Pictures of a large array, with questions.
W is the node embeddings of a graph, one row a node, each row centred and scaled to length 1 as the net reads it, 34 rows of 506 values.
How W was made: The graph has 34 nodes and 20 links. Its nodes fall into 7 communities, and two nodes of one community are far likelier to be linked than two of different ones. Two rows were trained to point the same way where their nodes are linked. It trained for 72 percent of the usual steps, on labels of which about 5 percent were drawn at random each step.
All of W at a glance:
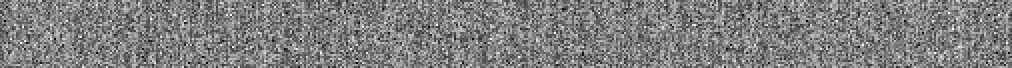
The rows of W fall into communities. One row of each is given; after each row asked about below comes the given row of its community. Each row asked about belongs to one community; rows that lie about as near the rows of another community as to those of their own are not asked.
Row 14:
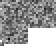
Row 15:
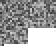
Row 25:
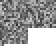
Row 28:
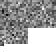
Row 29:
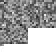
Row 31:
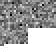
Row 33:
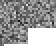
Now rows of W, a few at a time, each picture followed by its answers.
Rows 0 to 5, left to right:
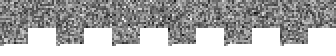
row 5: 25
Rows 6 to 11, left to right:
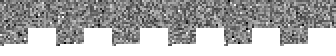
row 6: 15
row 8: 33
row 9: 14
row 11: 33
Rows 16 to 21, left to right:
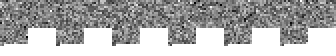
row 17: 31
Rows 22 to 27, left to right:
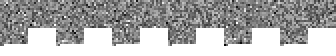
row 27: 29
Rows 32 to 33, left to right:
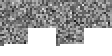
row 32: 28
